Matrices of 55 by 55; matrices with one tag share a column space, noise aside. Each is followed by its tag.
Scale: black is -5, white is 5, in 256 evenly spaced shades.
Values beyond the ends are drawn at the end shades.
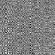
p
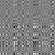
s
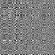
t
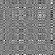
t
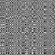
p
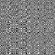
p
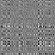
s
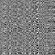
p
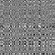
s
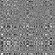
s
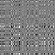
s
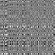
s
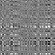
s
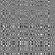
s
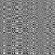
p
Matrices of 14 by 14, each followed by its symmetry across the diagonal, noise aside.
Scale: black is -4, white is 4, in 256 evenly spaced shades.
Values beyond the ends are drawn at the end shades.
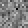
neither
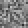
antisymmetric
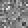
symmetric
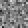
antisymmetric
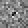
symmetric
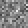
neither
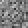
symmetric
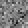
symmetric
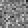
neither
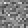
neither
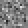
antisymmetric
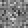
antisymmetric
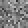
antisymmetric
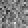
neither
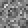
symmetric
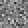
antisymmetric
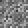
symmetric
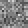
neither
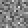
neither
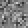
symmetric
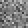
antisymmetric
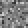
antisymmetric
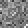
symmetric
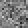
neither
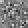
symmetric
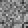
symmetric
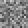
neither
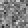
neither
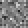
antisymmetric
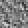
antisymmetric
